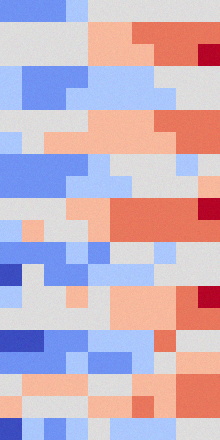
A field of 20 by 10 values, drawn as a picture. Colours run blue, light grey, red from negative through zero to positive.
Slope: up to the right. Average level on the scale: 50%. Stripes: horizontal, repeating 5 times.
